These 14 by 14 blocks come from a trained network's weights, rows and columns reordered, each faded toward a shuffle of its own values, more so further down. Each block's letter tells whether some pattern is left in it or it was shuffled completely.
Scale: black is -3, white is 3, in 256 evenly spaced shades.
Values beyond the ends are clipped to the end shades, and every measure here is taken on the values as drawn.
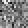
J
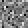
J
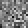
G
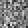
J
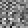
G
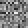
G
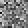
J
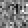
G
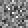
J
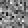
J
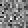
J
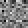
G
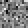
J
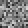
J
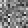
G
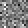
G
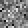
J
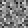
G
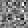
G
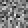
J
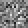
J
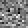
J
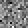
J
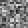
G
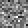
J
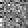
G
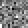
J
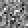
J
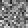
J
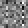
G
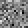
J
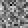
J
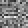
G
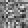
G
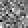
J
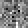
J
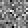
J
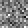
J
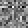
G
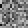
G
